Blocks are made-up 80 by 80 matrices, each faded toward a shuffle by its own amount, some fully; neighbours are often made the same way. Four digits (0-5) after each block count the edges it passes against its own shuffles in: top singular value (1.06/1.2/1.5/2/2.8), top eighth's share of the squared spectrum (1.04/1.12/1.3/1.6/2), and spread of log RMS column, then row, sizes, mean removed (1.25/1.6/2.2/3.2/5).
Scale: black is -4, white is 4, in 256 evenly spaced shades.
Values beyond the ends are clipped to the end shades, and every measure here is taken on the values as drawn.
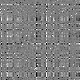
5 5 3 3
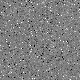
2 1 0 0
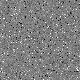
0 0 0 0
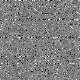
2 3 1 3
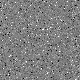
0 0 0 0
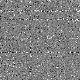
2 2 1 2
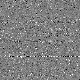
2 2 0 2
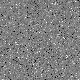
0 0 0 0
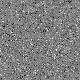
0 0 0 0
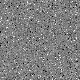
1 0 1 0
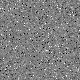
0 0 0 0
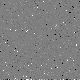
3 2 0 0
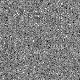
3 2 0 1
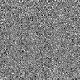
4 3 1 1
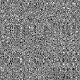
4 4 2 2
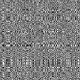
5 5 3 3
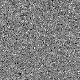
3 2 1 0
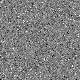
0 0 0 0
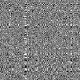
4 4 2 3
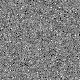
2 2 0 0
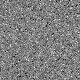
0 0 0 0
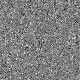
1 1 0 0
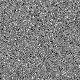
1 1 0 0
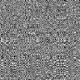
4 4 3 3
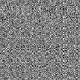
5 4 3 3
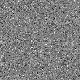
3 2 0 1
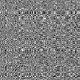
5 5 3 3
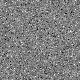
1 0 0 0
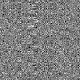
4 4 2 2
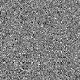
4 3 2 1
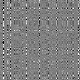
5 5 4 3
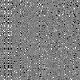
4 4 2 1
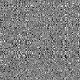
4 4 2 2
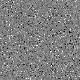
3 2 1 1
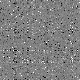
3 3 1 1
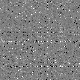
3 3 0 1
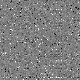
3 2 1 1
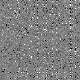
4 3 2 1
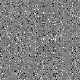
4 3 2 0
